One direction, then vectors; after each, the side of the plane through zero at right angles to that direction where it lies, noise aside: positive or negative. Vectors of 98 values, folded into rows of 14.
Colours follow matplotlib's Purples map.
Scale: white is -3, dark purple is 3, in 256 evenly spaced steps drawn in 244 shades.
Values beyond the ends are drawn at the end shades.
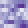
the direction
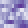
positive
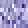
positive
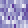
negative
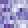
negative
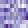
negative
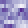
negative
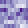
negative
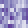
negative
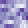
negative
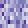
positive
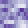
negative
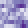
positive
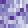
negative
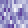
negative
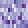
positive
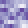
negative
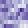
negative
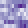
positive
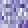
positive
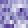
negative
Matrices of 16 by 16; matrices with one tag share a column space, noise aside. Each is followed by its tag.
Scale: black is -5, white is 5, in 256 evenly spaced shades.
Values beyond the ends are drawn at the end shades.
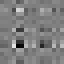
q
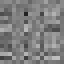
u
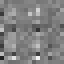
u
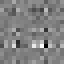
q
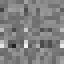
q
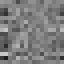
u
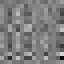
u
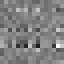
q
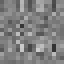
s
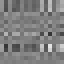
s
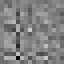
u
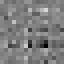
q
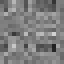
s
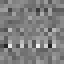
q
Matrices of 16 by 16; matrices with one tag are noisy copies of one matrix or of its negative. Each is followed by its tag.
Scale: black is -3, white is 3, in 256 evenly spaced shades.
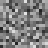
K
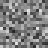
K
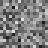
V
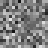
V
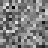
V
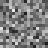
K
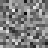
K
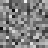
K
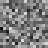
K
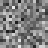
V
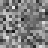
V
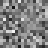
V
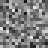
K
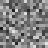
K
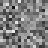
V
